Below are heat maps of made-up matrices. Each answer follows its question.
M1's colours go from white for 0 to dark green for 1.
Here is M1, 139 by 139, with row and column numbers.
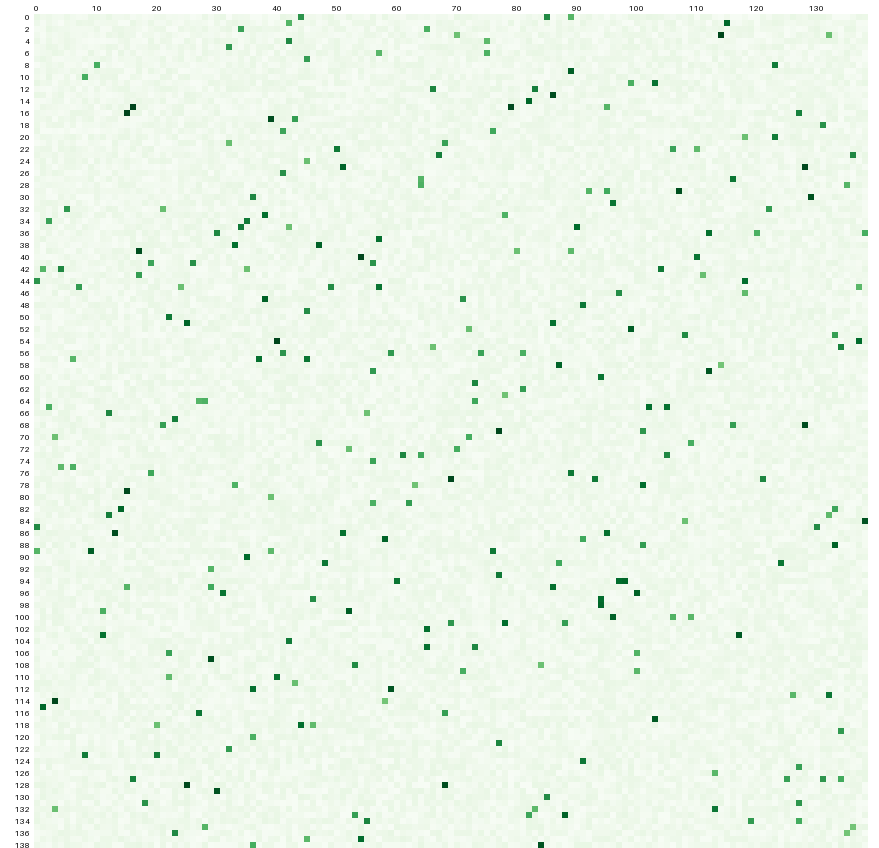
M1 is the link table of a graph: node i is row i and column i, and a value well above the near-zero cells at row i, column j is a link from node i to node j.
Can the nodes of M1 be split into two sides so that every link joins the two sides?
yes
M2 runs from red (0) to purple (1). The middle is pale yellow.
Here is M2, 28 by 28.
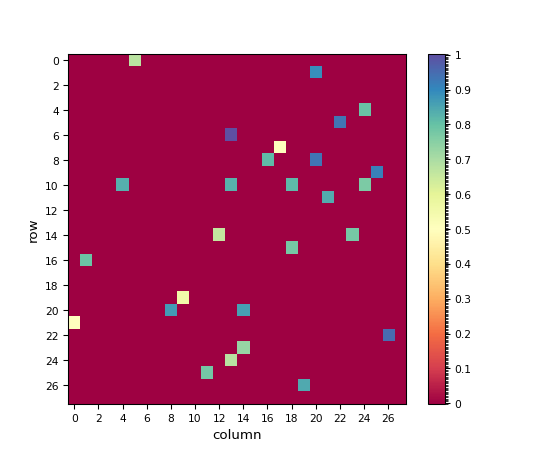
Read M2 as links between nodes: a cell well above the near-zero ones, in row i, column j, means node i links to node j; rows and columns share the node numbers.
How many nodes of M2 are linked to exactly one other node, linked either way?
6
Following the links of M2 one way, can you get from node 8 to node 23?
yes
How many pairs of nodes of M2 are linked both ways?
2
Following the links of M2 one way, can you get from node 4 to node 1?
no
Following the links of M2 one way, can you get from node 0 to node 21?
yes
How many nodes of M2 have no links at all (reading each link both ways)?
3
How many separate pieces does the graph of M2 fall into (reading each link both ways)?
7
